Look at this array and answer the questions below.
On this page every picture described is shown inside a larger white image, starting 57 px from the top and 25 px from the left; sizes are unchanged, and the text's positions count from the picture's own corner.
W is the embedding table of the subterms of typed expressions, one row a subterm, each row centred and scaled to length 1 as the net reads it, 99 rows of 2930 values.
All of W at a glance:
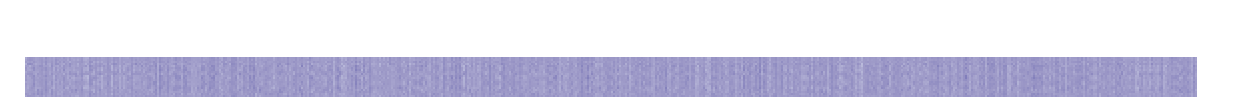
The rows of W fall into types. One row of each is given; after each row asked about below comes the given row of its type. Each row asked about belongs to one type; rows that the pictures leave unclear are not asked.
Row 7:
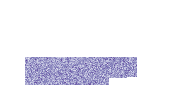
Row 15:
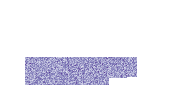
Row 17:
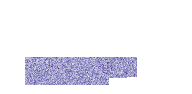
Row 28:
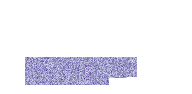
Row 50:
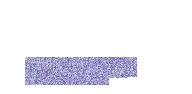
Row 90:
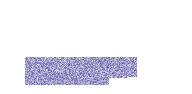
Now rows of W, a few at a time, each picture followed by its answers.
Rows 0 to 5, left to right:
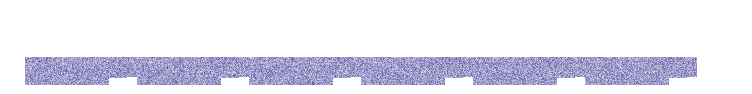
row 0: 7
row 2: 7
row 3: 50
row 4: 90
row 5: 50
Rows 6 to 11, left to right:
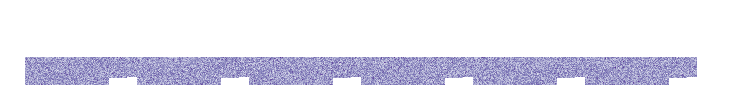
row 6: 90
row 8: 17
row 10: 7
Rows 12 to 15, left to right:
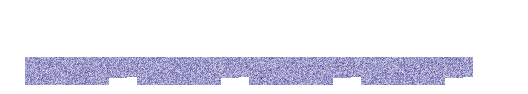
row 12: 90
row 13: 15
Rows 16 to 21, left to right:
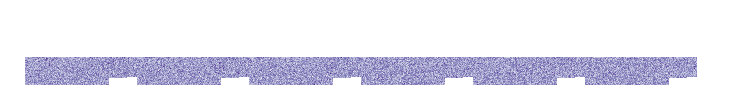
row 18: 7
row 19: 7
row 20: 15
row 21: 90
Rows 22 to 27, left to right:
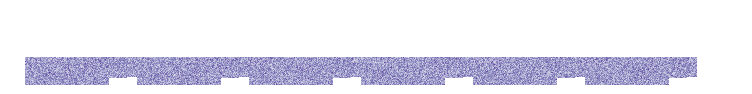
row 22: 90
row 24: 28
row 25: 50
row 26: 17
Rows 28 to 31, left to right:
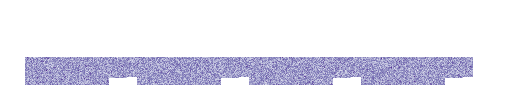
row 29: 15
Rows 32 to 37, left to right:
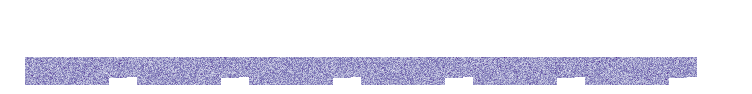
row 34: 15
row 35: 90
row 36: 17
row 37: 28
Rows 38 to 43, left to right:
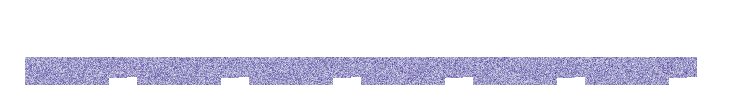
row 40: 90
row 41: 90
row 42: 28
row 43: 17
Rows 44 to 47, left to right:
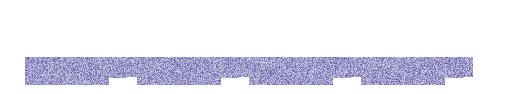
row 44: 28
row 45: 15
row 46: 50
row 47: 50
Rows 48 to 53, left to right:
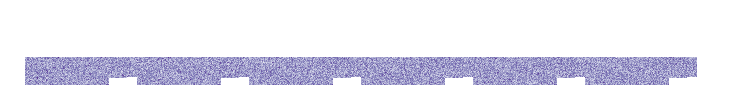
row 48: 28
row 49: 17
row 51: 90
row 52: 28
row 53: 50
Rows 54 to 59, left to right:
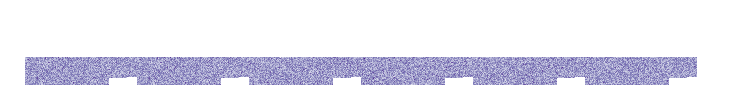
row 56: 50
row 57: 17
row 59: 15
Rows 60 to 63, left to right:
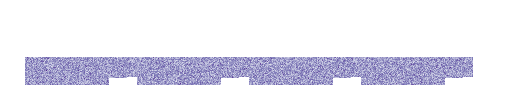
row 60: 28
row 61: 7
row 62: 7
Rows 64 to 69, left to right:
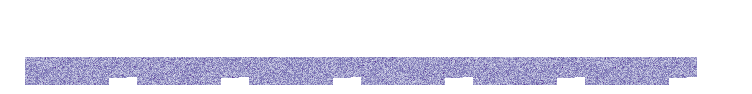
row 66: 15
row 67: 28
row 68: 7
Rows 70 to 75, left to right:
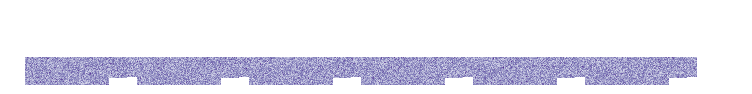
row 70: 28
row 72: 7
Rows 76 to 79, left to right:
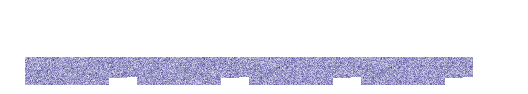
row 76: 50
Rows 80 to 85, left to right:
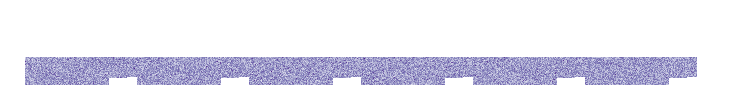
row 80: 50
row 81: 7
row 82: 90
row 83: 17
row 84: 28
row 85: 90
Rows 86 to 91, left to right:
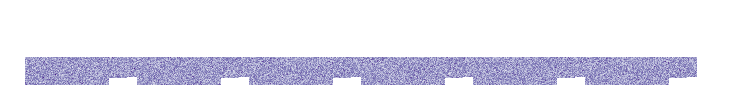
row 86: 17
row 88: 7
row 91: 7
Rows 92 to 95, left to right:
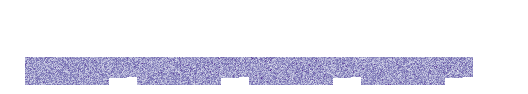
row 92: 15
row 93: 15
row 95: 17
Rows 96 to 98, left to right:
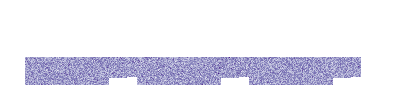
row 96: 90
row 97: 7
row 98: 15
